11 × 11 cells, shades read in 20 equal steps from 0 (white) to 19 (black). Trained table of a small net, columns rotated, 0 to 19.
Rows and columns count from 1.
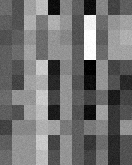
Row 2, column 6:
8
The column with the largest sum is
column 10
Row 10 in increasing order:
4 8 8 8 11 12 12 13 14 15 16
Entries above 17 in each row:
2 0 0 0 1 1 0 1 0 0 0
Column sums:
132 122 83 71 138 93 136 127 107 142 122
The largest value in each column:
14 14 9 11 18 10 13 19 12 17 16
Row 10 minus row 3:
-1 -4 0 -7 6 -1 -1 15 -1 9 7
